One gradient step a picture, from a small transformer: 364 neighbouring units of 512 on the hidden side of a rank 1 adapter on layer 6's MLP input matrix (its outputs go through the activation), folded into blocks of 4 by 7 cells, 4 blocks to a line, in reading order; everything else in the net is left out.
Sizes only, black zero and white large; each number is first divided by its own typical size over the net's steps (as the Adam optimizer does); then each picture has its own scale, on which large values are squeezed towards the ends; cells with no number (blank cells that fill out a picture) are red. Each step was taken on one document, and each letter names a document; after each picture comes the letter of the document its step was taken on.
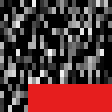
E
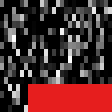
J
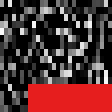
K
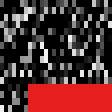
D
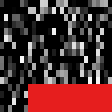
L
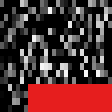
J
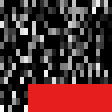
D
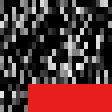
E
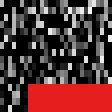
L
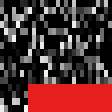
D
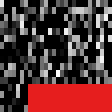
L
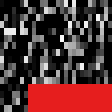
J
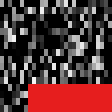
K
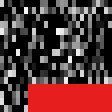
K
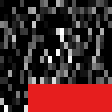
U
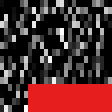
U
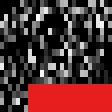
U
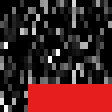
D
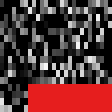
U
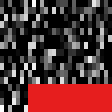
E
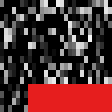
D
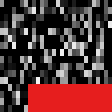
E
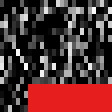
U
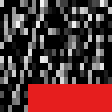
L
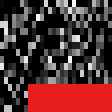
U
